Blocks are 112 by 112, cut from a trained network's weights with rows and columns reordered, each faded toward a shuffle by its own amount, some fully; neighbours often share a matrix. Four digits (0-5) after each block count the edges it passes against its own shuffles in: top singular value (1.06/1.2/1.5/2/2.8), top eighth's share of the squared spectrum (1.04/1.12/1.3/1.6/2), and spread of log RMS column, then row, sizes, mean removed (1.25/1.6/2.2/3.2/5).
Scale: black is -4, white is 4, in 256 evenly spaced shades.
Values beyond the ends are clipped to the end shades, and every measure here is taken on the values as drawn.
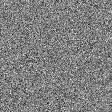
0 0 0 0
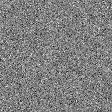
0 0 0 0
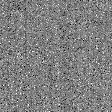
2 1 0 1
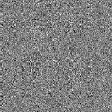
3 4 3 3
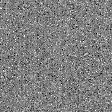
1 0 0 0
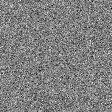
0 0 0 0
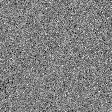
1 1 0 0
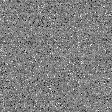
1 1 1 0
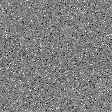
0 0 0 0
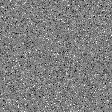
0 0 0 0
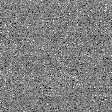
2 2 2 0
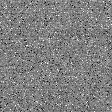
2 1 0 0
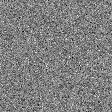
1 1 0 0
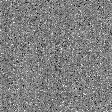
1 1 0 0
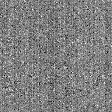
3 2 0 2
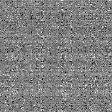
3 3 3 0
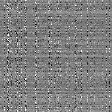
4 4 4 1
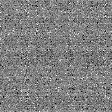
3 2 2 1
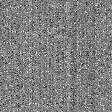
3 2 0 2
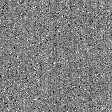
2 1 0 0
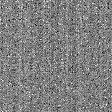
3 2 0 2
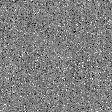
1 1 0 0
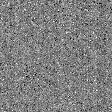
2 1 0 1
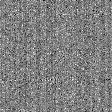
3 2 0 2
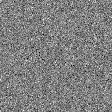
2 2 0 0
